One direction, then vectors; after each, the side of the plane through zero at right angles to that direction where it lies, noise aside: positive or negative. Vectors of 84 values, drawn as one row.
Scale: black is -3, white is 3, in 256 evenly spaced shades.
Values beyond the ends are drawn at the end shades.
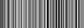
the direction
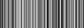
positive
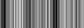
positive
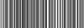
negative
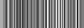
negative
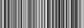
positive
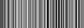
positive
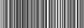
negative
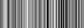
positive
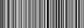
positive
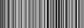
positive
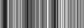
negative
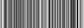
negative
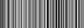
positive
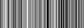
positive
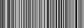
positive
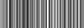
negative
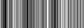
negative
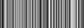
positive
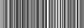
negative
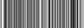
negative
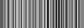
positive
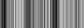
positive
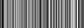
positive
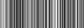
negative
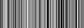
positive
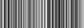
positive
